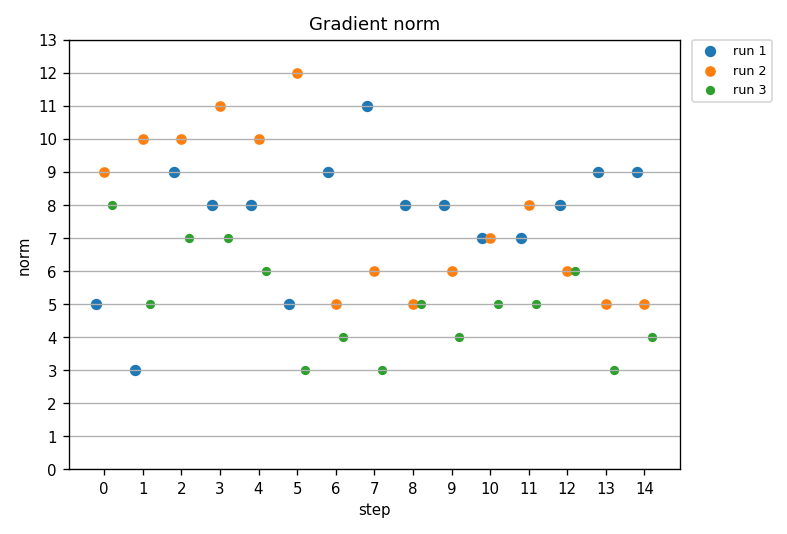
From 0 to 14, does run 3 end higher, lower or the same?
lower
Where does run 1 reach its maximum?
7
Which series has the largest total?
run 2
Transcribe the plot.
Title: Gradient norm
x-axis: step, ticks 0 1 2 3 4 5 6 7 8 9 10 11 12 13 14
y-axis: norm, ticks 0 1 2 3 4 5 6 7 8 9 10 11 12 13
Legend: run 1, run 2, run 3
Values:
run 1: 5 3 9 8 8 5 9 11 8 8 7 7 8 9 9
run 2: 9 10 10 11 10 12 5 6 5 6 7 8 6 5 5
run 3: 8 5 7 7 6 3 4 3 5 4 5 5 6 3 4
